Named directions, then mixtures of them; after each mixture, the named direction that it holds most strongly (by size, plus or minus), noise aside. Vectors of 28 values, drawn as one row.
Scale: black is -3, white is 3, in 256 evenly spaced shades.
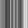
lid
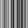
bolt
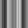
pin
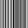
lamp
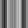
pin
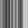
lid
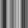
pin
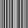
lamp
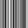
lamp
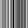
bolt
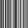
bolt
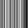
lid
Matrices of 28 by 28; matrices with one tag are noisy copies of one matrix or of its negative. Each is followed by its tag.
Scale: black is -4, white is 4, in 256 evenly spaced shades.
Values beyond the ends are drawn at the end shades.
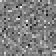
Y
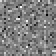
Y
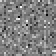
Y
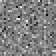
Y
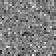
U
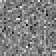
Y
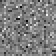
Y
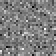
U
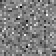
Y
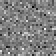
U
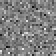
U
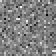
Y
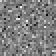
Y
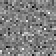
U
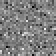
U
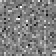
Y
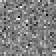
Y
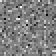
Y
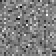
Y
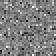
U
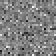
U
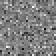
U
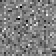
Y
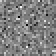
Y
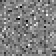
Y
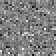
U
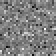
U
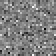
U
